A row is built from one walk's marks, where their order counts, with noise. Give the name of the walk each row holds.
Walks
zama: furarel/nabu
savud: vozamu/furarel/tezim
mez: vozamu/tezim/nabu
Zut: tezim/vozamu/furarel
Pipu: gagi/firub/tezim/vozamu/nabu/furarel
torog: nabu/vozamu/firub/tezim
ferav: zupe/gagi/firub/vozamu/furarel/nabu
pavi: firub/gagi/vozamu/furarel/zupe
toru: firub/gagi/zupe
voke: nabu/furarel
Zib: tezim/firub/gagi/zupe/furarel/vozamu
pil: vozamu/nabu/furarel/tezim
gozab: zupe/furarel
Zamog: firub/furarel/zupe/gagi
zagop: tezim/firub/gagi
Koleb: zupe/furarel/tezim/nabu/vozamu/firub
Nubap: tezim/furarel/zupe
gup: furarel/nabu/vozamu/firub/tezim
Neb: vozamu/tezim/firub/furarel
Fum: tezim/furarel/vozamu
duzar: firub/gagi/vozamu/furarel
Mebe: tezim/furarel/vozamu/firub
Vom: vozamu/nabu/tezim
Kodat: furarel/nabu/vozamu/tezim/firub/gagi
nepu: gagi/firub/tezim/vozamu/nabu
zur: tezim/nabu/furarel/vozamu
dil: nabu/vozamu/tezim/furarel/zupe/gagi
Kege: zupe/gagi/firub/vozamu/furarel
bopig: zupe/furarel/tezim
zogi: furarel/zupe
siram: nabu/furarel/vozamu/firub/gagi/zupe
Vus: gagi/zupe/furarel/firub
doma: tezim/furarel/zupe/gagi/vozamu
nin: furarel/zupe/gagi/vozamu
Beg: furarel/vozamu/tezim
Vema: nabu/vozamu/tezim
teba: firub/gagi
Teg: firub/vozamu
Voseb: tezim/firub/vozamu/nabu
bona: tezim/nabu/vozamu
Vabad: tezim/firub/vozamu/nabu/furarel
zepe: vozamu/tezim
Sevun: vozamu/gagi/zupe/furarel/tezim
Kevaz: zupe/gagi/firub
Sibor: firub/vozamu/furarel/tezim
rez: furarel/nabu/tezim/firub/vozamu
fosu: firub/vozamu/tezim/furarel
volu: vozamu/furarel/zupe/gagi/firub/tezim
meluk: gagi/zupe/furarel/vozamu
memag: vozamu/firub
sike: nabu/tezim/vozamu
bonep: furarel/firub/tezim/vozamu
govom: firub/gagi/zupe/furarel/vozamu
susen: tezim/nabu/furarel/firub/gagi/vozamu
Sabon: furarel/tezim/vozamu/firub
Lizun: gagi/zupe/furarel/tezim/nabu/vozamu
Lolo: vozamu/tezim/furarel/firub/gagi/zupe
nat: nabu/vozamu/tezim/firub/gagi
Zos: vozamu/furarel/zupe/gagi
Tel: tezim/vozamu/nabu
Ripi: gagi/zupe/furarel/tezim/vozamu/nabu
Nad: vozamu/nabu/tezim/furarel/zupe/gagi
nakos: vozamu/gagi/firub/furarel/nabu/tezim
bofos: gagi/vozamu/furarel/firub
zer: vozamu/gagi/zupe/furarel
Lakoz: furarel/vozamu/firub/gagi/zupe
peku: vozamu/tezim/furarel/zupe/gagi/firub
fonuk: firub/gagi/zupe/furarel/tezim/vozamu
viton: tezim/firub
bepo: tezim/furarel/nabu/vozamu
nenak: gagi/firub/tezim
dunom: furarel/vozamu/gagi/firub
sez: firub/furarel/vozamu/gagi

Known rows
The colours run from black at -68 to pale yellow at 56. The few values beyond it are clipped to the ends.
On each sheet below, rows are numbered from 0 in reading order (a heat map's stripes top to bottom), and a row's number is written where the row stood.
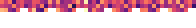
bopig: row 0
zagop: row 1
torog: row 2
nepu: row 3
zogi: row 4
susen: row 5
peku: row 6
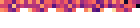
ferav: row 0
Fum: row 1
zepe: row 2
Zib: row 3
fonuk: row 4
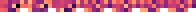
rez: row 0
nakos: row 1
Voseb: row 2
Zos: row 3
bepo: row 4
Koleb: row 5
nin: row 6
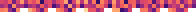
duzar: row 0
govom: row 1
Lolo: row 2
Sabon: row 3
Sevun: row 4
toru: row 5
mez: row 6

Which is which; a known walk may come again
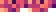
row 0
meluk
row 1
Sabon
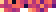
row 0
Ripi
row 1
Beg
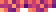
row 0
doma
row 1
mez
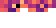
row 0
rez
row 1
susen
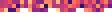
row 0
viton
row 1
nakos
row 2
Tel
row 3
zepe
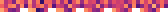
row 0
sez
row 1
Sevun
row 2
savud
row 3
voke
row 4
Zamog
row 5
fosu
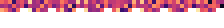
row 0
govom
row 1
sike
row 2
Kodat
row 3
Nad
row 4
Voseb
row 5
Zut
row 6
Nubap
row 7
fonuk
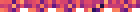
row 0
zama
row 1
teba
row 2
Teg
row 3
Vabad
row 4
memag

